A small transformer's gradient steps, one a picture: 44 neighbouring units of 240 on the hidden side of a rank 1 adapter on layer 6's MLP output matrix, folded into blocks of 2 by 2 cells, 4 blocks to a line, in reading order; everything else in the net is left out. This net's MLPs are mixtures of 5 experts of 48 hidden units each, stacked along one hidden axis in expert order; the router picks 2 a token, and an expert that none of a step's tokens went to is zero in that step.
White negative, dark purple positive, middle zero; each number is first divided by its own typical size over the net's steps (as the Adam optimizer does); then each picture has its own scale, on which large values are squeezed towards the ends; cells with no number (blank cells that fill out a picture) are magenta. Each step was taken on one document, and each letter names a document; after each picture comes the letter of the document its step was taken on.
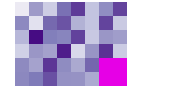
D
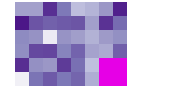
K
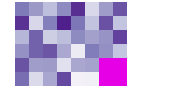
K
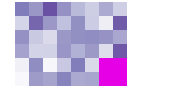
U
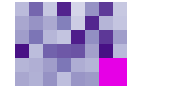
D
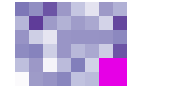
U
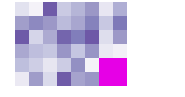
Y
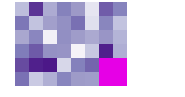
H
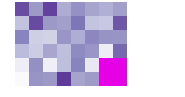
U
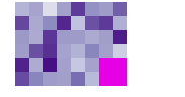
K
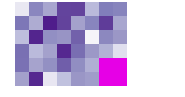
D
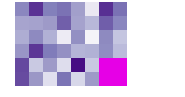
Y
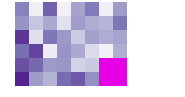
Y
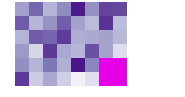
K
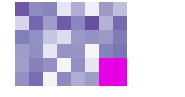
H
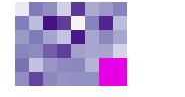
D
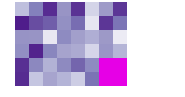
K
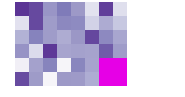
Y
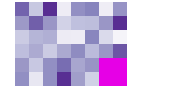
H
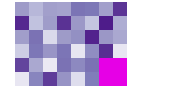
U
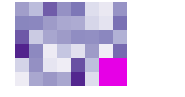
U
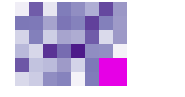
Y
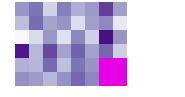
D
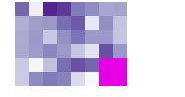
H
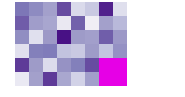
D
